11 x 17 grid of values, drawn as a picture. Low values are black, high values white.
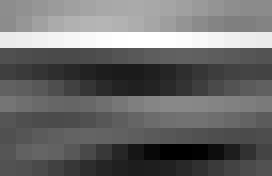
Grain: streaks across. Ninth with the highest average: top middle. Seam: horizontal, 30% of the way down, the top part higher. Calmest part: bottom left.
